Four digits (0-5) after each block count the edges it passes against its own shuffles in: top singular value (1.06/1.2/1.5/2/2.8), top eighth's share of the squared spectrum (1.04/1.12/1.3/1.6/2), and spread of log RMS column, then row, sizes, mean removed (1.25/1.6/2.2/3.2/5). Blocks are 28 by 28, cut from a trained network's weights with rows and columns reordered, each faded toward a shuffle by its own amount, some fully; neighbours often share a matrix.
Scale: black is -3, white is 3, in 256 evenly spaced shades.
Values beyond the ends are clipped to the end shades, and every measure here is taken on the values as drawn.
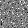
0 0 0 0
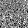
0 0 0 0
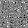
1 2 0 1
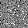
0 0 0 0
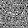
2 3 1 1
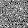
1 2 0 1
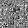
2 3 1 2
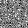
1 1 0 0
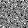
0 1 0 1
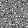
1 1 0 1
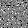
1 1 0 1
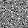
2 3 0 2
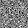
1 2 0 0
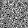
1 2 0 1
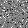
1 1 0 0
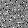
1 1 0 0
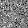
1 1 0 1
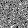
0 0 0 0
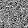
0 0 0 0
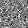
1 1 0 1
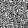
1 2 0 0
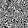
2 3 2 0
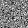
1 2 0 1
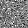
0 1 0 0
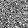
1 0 0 0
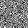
2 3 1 1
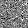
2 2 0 1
